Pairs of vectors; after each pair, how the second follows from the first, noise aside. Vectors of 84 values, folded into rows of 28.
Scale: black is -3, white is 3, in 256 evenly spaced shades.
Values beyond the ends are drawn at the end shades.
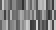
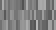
shrunk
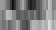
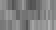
shrunk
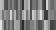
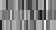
sign-scrambled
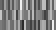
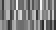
wrapped around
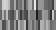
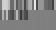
partly zeroed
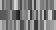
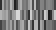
negated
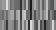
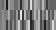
sign-scrambled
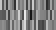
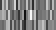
negated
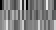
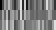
copied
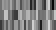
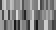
wrapped around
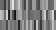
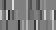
partly zeroed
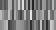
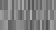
shrunk
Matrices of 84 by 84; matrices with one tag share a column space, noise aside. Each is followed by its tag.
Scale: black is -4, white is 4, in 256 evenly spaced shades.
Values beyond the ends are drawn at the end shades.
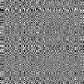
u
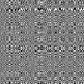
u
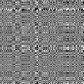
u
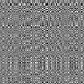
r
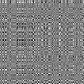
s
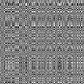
r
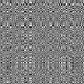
r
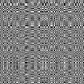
r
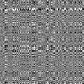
u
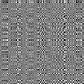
s
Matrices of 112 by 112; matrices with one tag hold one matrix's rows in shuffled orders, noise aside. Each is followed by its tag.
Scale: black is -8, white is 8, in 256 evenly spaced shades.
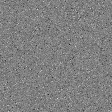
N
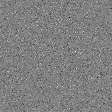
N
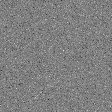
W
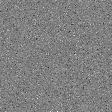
N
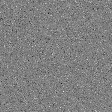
W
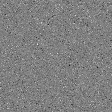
N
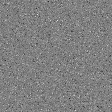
N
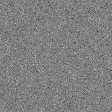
N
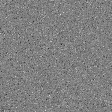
W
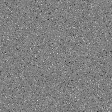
N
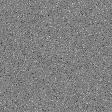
W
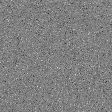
N
